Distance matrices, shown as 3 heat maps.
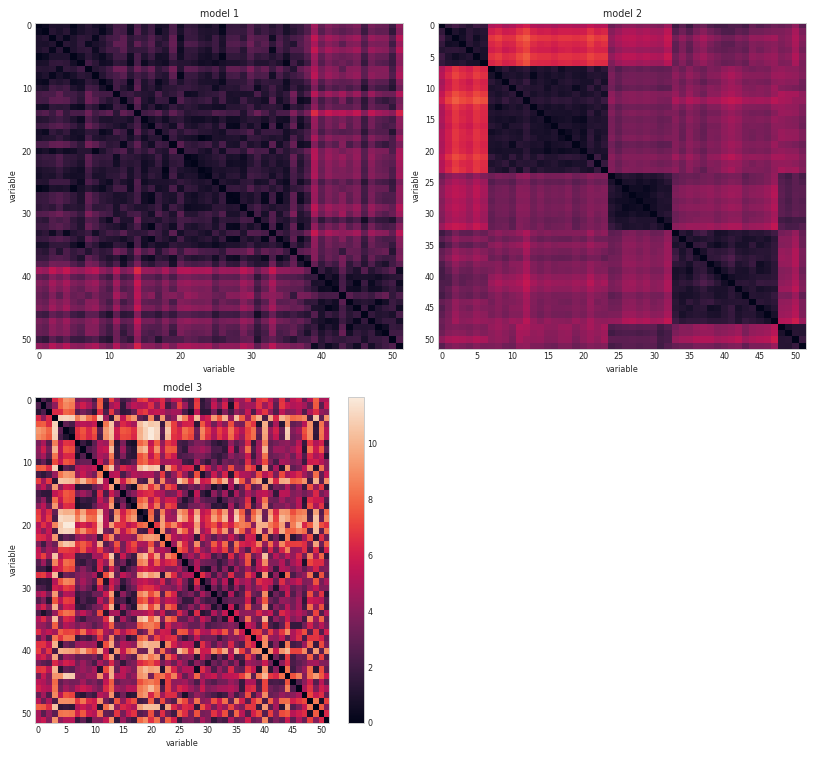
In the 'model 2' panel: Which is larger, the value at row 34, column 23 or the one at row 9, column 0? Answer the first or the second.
the second
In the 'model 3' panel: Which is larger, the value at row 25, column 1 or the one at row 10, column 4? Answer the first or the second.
the first
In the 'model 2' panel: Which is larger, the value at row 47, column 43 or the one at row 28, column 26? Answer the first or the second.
the first
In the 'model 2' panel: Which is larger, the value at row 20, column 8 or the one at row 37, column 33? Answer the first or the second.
the second
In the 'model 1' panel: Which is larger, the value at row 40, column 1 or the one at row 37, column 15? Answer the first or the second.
the first
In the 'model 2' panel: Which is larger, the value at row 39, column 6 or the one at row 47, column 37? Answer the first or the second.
the first
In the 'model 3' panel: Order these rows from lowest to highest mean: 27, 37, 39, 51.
27, 51, 39, 37
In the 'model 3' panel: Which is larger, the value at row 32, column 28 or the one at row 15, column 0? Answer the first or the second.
the first
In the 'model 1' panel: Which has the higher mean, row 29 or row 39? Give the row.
39
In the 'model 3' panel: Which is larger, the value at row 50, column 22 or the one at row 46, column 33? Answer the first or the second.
the first
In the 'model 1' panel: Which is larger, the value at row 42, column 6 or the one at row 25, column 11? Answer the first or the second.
the first
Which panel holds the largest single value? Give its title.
model 3
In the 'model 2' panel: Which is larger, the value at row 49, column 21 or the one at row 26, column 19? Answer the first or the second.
the first
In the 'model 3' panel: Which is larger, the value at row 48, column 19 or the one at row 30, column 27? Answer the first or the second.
the first
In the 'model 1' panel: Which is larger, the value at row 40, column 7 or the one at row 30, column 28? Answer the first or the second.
the first
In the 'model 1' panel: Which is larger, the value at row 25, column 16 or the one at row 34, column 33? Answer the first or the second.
the second
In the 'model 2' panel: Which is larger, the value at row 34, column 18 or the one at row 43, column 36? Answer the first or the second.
the first
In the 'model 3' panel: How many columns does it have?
52
